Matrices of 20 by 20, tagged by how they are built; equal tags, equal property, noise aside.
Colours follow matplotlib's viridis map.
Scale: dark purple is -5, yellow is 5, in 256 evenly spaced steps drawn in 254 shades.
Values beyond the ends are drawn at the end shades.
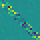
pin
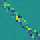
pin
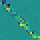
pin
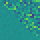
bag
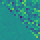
bag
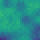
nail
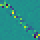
pin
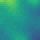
nail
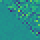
bag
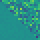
bag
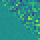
bag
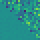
bag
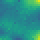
nail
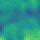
nail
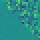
bag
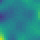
nail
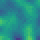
nail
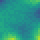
nail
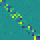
pin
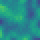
nail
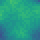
nail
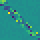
pin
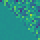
bag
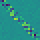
pin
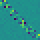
pin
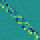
pin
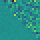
bag
